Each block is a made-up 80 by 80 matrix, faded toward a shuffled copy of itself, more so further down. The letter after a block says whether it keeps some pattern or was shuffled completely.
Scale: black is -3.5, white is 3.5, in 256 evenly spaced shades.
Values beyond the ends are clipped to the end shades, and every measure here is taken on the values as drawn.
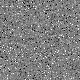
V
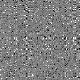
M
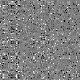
M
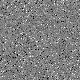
V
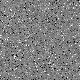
V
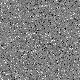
V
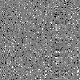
M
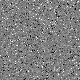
V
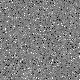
V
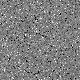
V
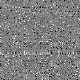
M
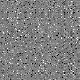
M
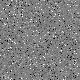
V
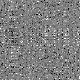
M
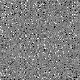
M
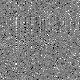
M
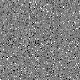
M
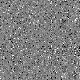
M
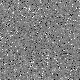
V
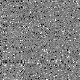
M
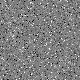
V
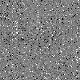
M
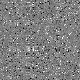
M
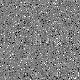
M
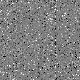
M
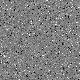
V
